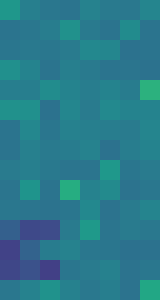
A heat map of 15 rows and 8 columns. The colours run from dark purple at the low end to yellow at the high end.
The bottom left is the roughest part. In the bottom left lies a patch that is lower than the rest. The bottom left is the ninth with the lowest average. Neither half mirrors the other.
